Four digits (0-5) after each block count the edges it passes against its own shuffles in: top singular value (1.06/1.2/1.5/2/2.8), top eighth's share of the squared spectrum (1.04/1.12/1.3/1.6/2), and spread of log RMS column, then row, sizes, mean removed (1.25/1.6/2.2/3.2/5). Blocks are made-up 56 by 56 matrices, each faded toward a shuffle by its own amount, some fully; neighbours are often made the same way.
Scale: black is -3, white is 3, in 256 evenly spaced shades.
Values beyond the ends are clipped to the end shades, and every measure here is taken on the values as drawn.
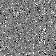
1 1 1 0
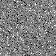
0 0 1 0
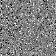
1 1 2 0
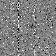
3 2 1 0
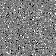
2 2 0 1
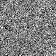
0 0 0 1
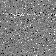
1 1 0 1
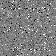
1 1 0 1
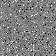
0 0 0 0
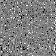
3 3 1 1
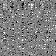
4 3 1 1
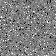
2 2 0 0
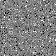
2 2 1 0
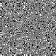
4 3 1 1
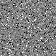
2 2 0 0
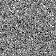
0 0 0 0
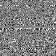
1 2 0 3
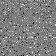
2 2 0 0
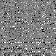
4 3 1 2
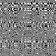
4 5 2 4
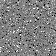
0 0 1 0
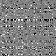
4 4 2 3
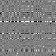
5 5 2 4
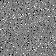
1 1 0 0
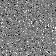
0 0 0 0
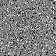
2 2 1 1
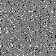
2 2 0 1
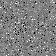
0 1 0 1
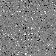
1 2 1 1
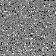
1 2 1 2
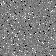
0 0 0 0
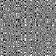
4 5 3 3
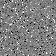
0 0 0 0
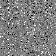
3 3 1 1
